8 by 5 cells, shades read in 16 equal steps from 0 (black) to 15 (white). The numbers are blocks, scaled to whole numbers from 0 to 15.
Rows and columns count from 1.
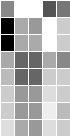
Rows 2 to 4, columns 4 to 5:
15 12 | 15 12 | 10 8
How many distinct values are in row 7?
4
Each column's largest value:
13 15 15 15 12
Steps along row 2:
up down up down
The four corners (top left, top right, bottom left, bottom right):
8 7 13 12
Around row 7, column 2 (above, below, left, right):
9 10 12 9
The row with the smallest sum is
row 4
